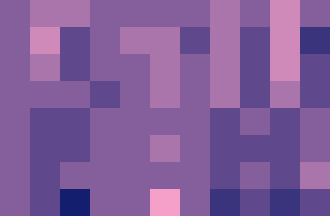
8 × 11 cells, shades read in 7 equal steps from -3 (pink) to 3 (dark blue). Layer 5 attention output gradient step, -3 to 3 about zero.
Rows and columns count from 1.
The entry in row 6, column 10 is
1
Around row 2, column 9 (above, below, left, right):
0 1 -1 -2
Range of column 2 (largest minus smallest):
3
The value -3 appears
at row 8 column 6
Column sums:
0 0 6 1 -1 -7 1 1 5 -2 4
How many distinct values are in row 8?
5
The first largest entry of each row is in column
1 11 3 4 2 2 2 3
